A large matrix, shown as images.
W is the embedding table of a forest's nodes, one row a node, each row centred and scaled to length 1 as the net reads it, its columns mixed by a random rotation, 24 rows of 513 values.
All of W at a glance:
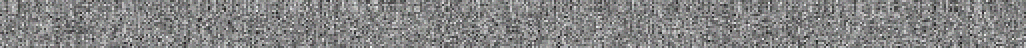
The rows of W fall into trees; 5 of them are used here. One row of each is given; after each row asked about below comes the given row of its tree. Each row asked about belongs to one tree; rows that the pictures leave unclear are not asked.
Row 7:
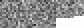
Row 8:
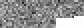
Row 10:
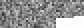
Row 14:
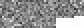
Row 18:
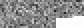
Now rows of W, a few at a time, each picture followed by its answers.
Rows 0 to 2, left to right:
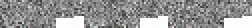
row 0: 14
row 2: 8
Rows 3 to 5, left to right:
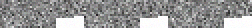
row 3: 14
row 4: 14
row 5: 14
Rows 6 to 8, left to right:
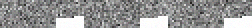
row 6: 8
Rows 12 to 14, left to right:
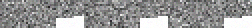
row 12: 7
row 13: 10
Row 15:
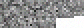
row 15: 10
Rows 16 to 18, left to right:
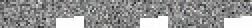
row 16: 10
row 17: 8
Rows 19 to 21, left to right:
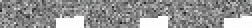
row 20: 8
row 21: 18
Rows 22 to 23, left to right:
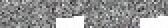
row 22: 7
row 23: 18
